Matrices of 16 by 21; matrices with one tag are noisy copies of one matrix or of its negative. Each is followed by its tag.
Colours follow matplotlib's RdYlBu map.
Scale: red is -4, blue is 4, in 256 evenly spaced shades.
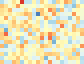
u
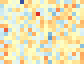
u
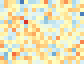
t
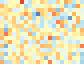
u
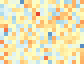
u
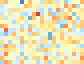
u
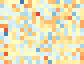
u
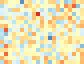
u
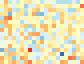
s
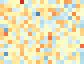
u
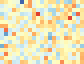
u
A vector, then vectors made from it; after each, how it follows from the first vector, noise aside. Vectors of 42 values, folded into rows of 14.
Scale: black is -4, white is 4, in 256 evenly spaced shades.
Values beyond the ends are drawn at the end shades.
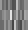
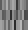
negated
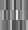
reversed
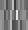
reversed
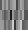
negated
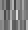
reversed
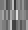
reversed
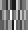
scaled up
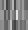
reversed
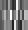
scaled up
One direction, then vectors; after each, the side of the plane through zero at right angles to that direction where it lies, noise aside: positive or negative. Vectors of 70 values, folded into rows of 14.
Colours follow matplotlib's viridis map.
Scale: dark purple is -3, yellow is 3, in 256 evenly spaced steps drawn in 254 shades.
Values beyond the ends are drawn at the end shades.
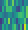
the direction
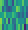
negative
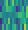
positive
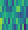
negative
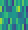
negative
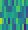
negative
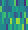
negative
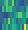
positive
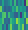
negative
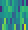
positive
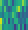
negative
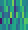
positive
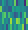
negative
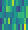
positive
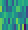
negative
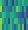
negative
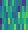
positive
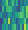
positive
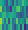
negative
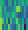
negative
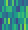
positive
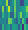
positive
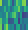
negative
